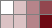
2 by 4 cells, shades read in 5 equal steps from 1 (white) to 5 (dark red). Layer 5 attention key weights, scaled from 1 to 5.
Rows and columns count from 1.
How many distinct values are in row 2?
3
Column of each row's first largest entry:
4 4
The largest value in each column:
2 2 3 5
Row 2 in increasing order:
2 2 3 5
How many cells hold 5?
1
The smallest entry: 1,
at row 1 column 1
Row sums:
10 12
